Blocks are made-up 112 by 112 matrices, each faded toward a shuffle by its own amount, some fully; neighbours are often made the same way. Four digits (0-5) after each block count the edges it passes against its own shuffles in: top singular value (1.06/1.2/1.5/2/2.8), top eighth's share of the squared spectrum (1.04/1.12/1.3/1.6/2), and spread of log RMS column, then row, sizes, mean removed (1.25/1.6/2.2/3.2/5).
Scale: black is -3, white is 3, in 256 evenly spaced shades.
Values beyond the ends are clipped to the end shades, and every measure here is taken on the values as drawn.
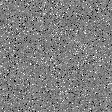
0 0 0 0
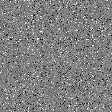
1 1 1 1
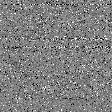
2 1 0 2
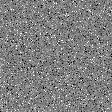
0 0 0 0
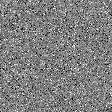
0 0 0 1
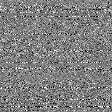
2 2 0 4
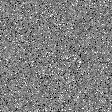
0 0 0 0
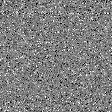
1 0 0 1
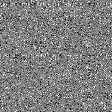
4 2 1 2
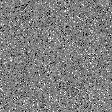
2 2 1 0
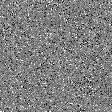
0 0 0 0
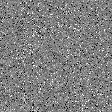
2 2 1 0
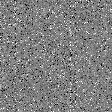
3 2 1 0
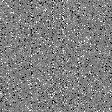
3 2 2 0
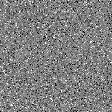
3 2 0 1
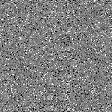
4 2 1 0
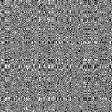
5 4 3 3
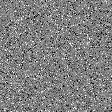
3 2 0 0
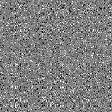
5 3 2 2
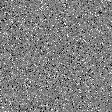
2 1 0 0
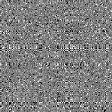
5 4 3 3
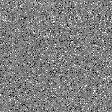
4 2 1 1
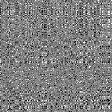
5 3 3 3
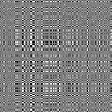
5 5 5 5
